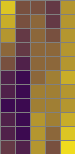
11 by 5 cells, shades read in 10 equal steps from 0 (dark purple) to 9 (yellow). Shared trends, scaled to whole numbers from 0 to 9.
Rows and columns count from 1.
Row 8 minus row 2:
-7 -3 1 3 0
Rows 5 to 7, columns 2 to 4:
1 4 4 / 0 4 5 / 0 5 5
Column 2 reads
3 3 2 2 1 0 0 0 0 0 1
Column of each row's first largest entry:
1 1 1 5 5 5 5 5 5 5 5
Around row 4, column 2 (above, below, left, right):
2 1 4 4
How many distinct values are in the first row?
4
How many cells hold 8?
2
